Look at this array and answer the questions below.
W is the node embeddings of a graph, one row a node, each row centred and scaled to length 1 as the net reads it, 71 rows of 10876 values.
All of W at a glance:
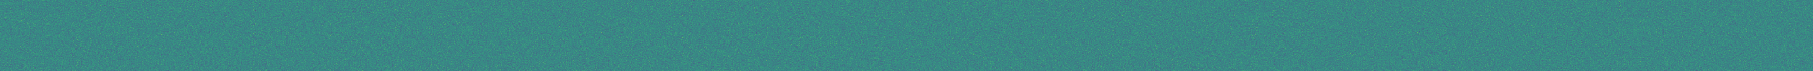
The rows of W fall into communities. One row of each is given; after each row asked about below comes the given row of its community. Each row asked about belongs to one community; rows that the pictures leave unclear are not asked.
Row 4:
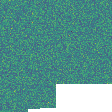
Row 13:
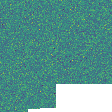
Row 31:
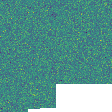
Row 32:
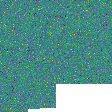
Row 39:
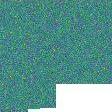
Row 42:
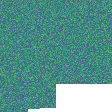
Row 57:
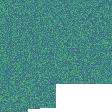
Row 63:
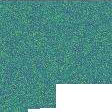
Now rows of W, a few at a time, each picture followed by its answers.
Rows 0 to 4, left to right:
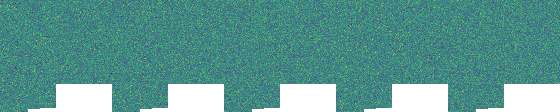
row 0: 63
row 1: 32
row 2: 4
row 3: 13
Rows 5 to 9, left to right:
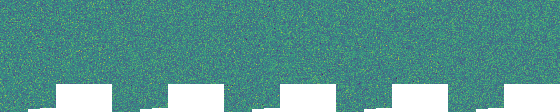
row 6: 32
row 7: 31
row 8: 42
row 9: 32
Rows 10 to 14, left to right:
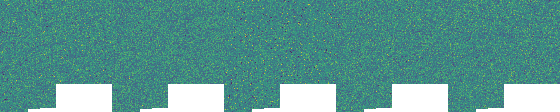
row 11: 42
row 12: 39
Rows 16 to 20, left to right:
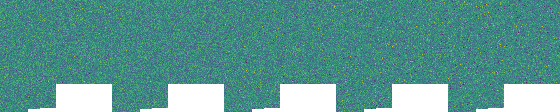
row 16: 39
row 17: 13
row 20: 57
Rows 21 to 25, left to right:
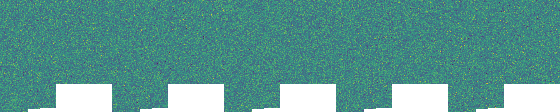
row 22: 42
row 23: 63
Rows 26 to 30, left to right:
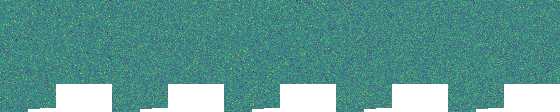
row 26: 4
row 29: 31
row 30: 13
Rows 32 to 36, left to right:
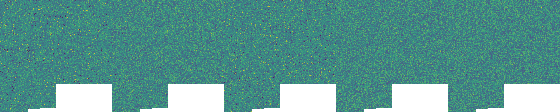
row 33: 32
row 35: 57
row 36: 13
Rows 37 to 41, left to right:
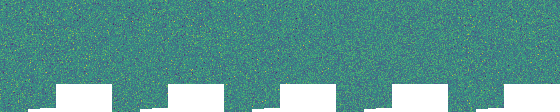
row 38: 4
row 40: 42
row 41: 57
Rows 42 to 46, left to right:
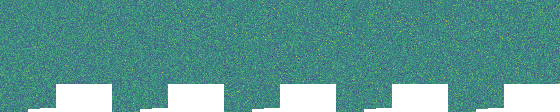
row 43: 57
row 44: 4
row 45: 4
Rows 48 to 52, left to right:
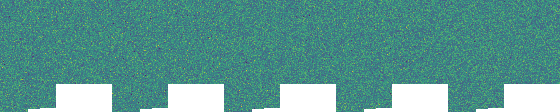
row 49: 32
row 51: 13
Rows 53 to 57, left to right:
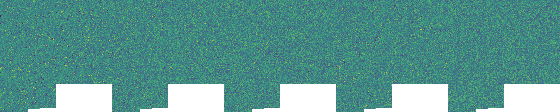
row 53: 42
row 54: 31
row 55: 13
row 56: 42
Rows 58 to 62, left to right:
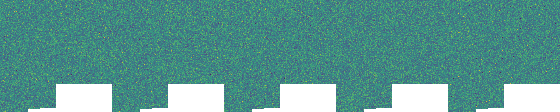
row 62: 39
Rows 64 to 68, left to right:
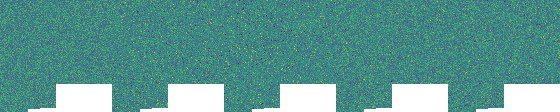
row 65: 32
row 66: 32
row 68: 63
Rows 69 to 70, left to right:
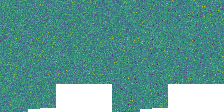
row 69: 57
